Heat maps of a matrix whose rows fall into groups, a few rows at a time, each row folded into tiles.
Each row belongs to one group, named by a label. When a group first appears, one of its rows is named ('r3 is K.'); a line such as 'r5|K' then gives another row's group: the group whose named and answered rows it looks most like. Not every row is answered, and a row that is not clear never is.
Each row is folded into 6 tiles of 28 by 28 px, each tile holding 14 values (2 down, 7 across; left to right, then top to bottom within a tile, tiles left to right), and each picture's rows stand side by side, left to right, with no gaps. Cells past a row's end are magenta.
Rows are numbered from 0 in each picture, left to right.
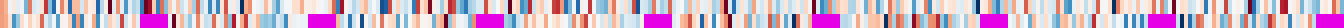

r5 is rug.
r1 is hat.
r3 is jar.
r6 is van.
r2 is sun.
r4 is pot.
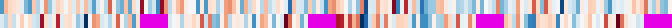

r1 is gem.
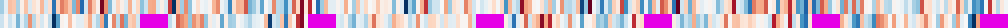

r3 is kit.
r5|sun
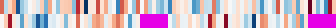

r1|gem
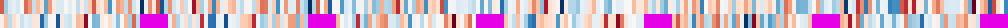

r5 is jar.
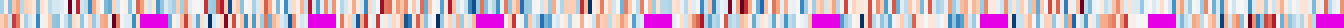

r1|pot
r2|rug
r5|van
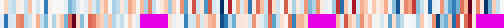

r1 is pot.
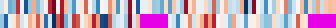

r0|rug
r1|kit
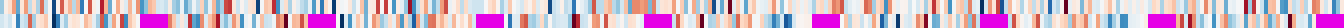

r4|hat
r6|hat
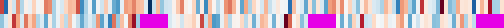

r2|jar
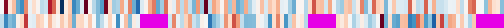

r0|jar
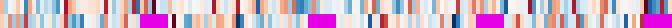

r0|jar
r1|rug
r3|pot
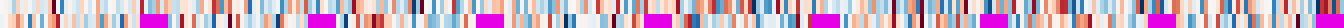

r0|pot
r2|kit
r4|van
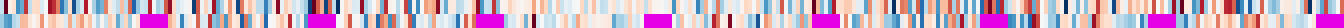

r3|van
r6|van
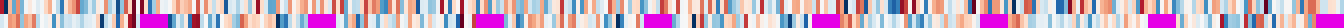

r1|van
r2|van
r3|hat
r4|van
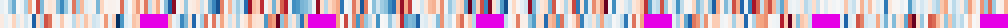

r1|sun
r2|jar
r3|pot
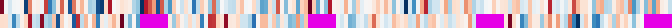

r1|gem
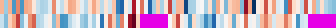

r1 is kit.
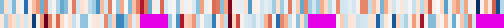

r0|gem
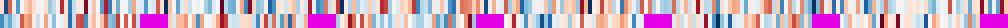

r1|pot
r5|gem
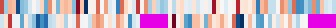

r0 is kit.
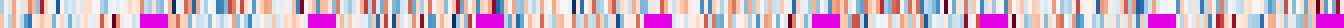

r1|jar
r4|gem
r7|gem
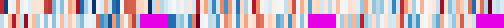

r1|van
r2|jar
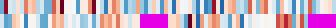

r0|sun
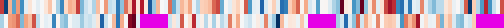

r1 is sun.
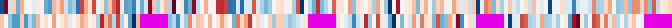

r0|sun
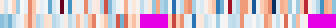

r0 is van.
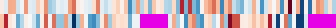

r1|sun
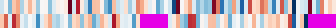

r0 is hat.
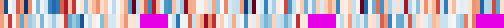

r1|kit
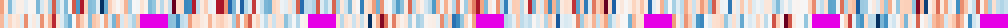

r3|pot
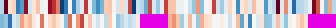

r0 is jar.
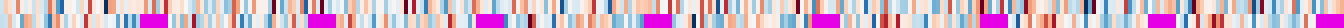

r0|van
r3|van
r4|van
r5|gem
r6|kit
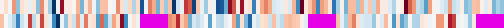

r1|jar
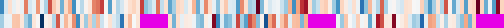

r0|pot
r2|gem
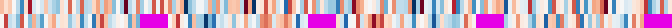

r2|kit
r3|pot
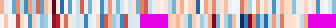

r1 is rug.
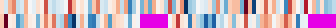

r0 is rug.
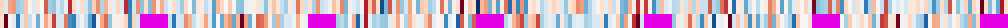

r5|gem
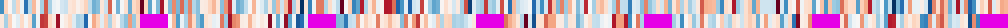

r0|gem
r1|sun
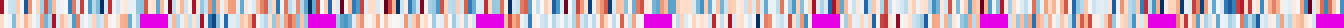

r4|gem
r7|jar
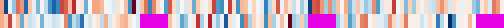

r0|jar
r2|hat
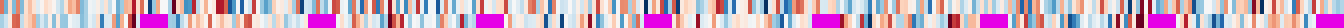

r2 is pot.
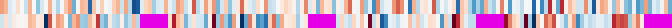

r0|rug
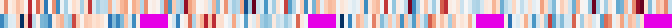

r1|kit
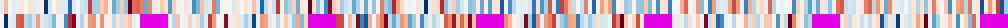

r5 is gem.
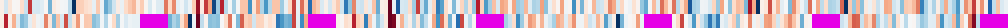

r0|hat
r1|van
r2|pot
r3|hat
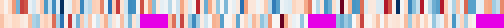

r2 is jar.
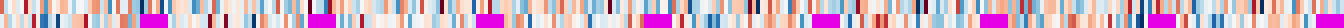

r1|gem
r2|jar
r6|sun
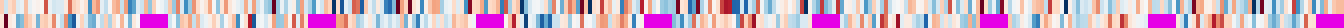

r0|rug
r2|jar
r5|gem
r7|kit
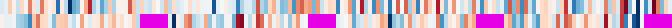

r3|sun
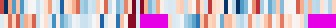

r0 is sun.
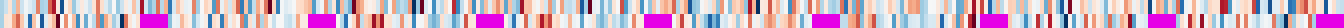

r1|pot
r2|kit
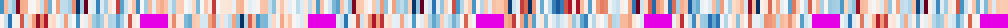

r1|rug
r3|jar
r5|kit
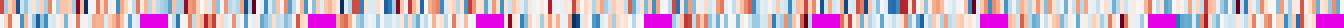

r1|kit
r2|jar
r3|rug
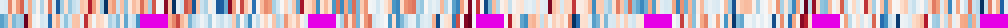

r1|jar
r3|rug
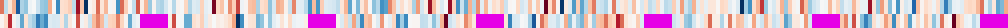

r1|rug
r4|hat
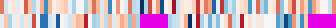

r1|van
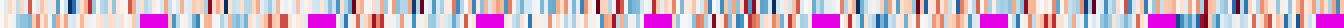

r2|kit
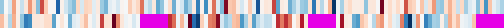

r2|rug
